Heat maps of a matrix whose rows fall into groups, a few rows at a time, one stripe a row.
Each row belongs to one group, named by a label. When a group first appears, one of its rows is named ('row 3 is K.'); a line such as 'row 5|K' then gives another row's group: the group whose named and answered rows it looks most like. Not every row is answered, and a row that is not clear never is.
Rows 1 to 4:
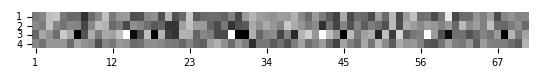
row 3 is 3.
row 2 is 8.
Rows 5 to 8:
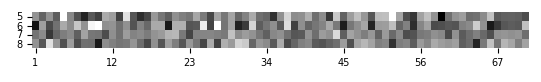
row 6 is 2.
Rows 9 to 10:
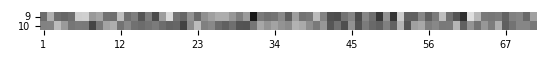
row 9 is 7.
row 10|8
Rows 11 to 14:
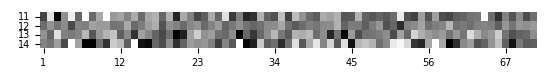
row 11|2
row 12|3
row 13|8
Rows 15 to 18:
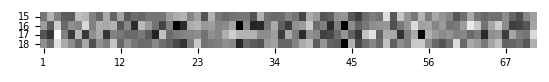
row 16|8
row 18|8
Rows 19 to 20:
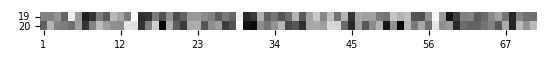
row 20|3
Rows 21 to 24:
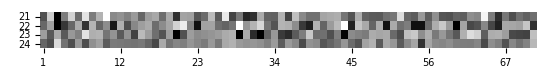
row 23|8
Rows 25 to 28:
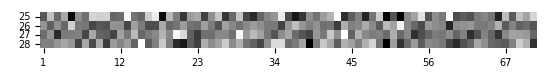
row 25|3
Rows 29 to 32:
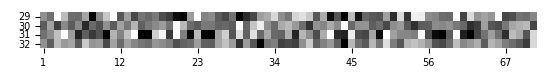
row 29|8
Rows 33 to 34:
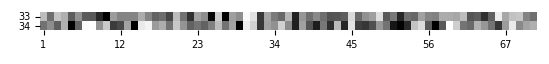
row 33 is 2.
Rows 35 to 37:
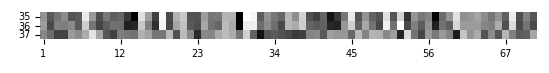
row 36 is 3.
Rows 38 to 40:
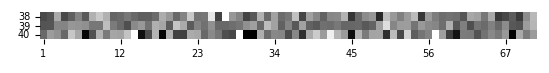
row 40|3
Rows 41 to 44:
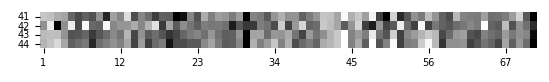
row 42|2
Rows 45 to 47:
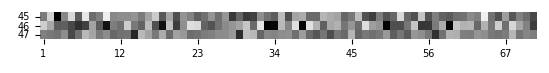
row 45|2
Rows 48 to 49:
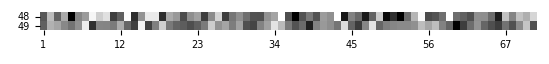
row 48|3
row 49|7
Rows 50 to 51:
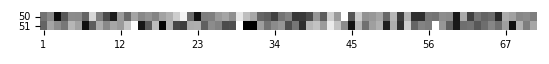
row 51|3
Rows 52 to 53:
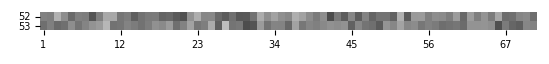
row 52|8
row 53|2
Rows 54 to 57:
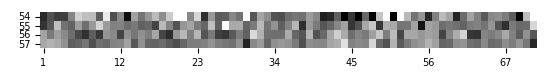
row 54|7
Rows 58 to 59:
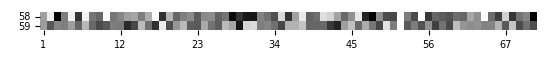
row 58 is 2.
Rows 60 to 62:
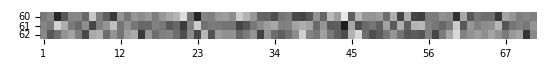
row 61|8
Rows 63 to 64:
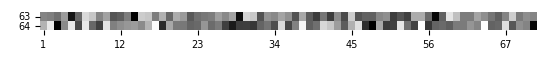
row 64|2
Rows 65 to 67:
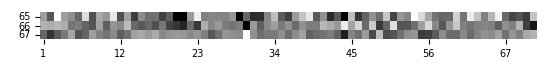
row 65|8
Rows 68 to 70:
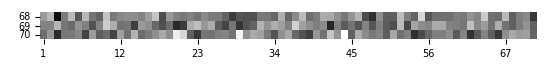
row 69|8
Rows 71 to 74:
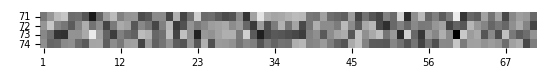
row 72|7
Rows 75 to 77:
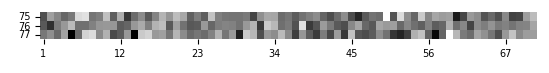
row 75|7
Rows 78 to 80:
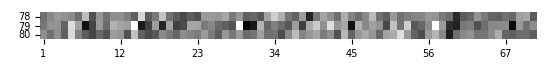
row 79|3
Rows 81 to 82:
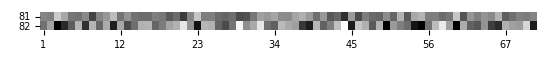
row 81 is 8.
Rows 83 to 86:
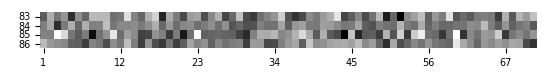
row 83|3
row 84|2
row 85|8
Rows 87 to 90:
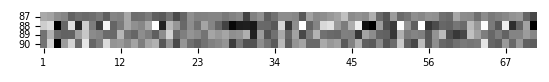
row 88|2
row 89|7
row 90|2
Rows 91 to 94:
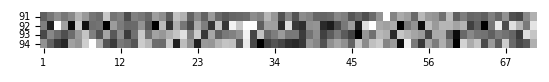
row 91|7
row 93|7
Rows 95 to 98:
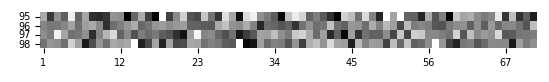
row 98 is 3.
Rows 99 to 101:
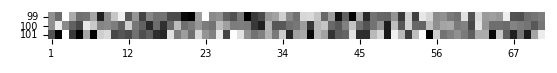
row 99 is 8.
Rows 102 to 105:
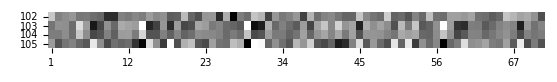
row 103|3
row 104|3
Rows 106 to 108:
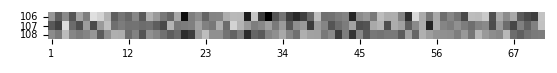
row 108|8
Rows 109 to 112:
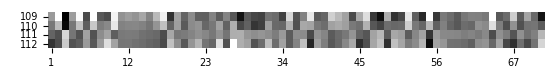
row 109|2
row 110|2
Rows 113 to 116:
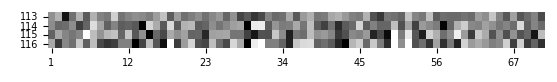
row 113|2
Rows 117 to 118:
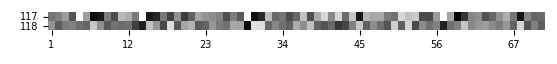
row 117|3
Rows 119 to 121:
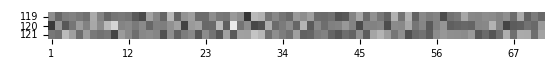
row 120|2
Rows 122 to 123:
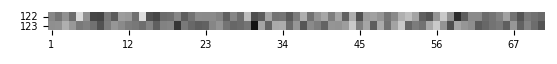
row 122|3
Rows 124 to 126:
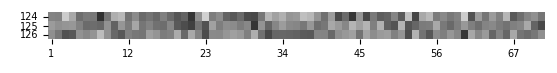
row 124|8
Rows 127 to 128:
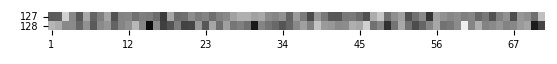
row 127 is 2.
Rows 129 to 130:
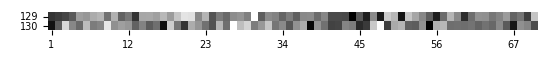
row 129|7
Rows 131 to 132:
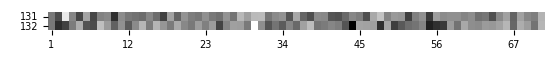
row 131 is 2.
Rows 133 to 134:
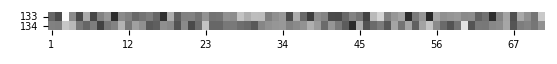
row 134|8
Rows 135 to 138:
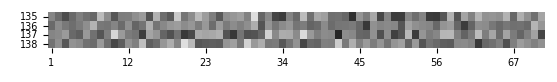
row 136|7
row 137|8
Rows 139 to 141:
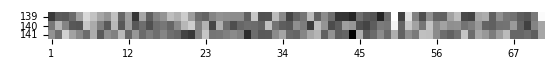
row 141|8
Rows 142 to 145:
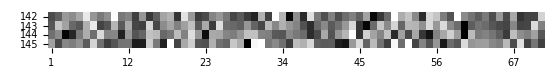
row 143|7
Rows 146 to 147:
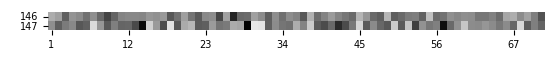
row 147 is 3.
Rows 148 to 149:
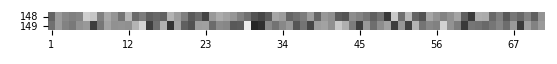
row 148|7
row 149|3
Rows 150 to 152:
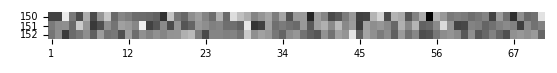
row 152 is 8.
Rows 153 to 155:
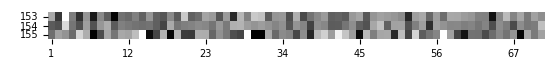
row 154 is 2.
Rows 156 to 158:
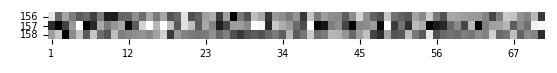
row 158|2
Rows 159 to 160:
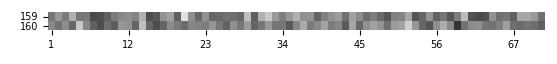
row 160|3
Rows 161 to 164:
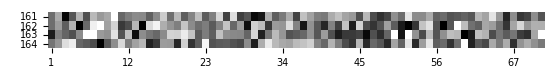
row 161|2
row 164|8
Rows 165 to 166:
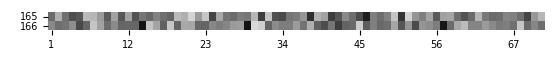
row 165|7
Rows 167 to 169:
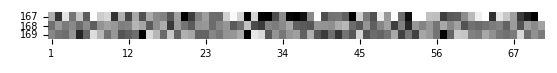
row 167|8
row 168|3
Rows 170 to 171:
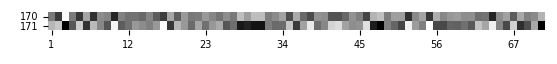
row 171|2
